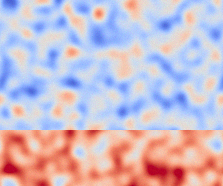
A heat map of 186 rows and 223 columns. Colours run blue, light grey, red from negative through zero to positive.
Lone odd cells: none. Seam: horizontal, 70% of the way down, the bottom part higher. Stripes: none.
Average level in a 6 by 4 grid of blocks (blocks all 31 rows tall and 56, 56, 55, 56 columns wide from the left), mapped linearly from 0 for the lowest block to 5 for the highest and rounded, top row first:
1 1 1 1 | 1 1 1 1 | 0 0 1 1 | 1 1 0 1 | 3 3 3 3 | 5 4 5 4
